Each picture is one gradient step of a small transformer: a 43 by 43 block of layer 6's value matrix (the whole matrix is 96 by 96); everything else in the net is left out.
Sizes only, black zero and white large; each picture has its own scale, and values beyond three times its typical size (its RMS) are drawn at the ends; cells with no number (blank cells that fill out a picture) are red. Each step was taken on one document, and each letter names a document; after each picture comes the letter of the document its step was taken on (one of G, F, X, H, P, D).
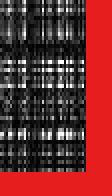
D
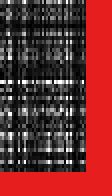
D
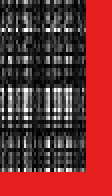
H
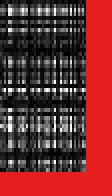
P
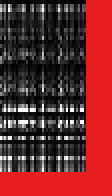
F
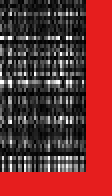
H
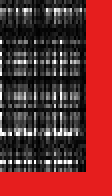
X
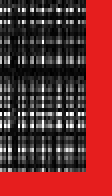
F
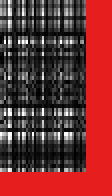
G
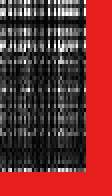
H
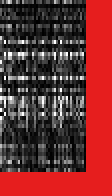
G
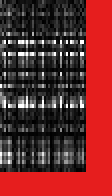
G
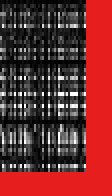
H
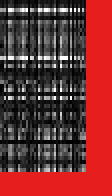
P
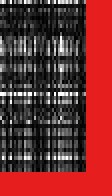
H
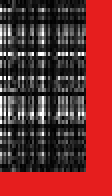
F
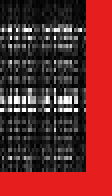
X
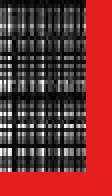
F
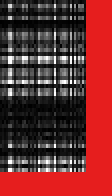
P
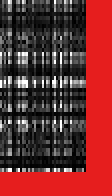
G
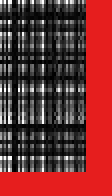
F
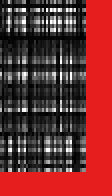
P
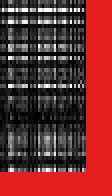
P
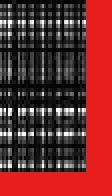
F
